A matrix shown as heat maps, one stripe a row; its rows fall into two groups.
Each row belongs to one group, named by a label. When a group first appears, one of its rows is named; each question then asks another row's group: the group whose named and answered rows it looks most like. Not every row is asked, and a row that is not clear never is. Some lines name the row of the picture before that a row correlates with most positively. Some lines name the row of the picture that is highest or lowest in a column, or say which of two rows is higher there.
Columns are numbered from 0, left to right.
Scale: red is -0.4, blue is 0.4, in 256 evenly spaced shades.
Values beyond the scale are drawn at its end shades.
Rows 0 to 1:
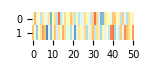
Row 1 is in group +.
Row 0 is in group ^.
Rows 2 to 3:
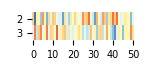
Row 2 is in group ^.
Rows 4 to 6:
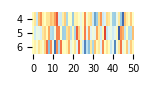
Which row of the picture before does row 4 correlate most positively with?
3
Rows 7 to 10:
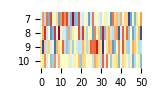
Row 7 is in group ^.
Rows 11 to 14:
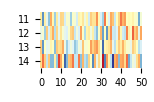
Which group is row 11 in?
^
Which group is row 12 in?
+
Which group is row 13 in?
^
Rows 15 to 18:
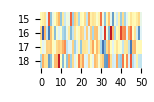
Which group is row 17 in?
^
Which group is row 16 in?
^
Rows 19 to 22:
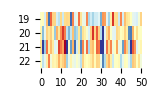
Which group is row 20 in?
^
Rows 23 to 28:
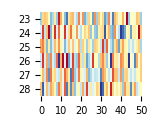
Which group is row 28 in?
^
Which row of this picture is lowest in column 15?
24
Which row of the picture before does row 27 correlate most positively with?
19
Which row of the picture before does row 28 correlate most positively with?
21
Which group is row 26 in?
^
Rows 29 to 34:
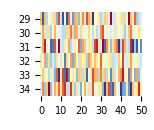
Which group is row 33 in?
^
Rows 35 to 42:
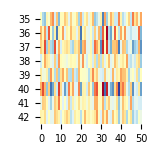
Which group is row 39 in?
^
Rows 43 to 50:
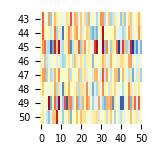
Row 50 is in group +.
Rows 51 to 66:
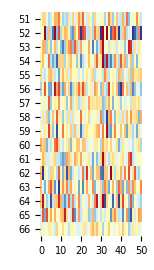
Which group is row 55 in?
+
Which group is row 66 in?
^
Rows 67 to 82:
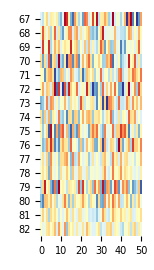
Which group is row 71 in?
+
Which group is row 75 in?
^
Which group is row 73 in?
+
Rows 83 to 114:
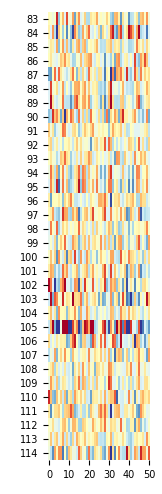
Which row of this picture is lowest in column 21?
105
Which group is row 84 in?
^
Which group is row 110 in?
+
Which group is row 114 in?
+
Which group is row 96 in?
^
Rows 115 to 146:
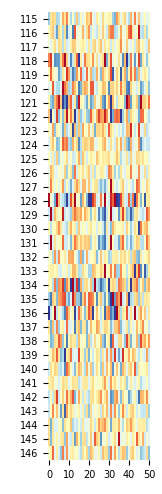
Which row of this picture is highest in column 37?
118
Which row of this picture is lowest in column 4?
128
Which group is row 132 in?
^
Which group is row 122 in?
^
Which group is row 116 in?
^
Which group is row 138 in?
+
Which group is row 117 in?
+
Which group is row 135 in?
+
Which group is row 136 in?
+
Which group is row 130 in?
+
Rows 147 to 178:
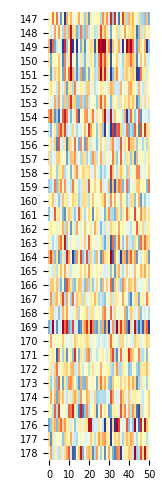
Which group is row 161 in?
+
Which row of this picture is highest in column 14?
149
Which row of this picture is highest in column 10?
169
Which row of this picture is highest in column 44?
151
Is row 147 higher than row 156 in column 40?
Yes
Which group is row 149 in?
^
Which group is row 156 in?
^
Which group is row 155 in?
+
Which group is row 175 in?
^
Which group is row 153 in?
^
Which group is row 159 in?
+
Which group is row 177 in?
^
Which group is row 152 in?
^
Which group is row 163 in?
+
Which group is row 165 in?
+
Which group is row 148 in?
^
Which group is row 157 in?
+
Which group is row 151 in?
^
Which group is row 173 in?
^
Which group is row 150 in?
^
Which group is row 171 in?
^
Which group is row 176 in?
+
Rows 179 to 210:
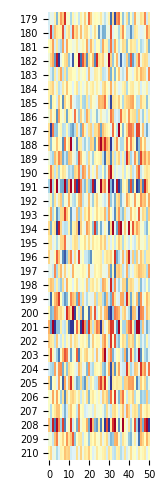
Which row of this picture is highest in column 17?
200
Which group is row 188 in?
^
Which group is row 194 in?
^
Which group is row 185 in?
^
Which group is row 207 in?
+
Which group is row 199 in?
+
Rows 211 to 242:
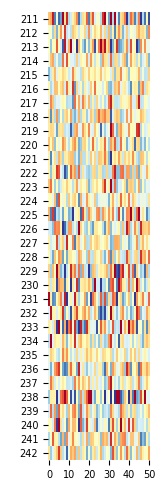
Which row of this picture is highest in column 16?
225
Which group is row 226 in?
+
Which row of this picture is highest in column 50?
211
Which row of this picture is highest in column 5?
211
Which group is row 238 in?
+
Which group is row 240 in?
^
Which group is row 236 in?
+
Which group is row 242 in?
+
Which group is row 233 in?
^
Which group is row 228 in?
+
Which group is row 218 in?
^
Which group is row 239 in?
^
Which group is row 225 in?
^
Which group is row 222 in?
+
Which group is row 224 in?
^
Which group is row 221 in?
^
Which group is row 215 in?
+
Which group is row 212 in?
+
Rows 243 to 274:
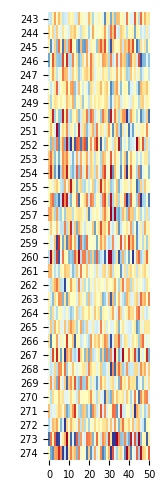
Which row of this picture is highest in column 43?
271
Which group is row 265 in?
^
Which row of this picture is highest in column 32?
273
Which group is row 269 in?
^
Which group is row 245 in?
^
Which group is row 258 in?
^
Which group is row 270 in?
+
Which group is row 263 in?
+
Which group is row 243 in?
+
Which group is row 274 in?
+
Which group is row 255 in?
^
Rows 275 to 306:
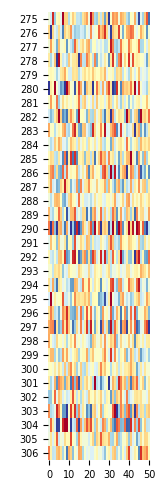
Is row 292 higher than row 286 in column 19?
Yes
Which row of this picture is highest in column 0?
280
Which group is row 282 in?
+
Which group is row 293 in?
+
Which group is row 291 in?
^
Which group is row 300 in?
^
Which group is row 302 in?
+
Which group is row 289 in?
+
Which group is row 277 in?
^
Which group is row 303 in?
+
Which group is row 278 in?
^
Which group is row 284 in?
+
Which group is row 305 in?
^
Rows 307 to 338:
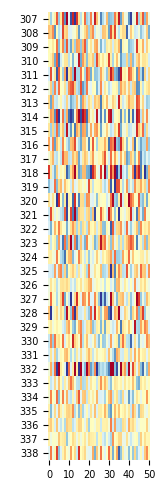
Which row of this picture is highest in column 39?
308
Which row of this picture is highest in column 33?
319
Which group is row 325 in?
+
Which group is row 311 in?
^
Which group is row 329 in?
+
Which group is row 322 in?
+
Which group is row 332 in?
^
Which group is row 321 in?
^
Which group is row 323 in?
^
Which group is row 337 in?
+
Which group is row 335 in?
^
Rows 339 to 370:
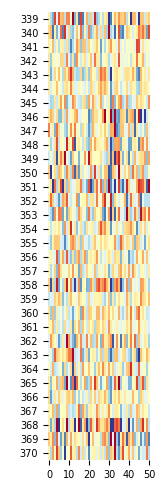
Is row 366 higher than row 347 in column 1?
Yes
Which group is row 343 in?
^
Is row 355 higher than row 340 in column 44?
No
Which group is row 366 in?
^
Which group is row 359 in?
+
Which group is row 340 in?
+
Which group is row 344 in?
^
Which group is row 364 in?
^
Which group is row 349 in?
+
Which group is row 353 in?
+
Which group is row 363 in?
^
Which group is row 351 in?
+
